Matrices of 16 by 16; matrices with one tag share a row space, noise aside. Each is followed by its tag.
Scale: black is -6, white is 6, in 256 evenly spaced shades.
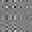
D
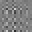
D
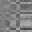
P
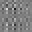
D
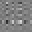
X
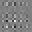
D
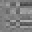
P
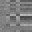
P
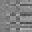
P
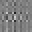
D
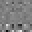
X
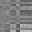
P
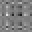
X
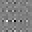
D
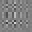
D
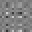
X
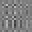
D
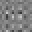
X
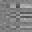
P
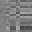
P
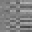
P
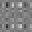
X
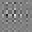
D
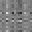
X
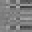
P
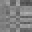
P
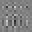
D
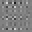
D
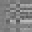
P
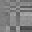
P
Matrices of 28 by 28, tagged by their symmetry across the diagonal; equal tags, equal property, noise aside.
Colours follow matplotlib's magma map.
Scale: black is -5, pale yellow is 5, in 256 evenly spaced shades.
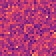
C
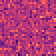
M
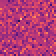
M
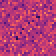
C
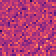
C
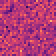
C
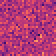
C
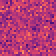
M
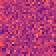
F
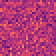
F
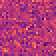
F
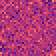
C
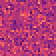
M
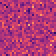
F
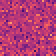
M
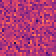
F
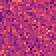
M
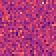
F
